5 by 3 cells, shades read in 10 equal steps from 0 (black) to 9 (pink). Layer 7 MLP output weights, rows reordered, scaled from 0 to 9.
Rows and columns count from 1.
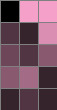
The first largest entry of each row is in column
2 3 3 2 2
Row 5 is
2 3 2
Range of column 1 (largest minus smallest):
5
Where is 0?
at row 1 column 1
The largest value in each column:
5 9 9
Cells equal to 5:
2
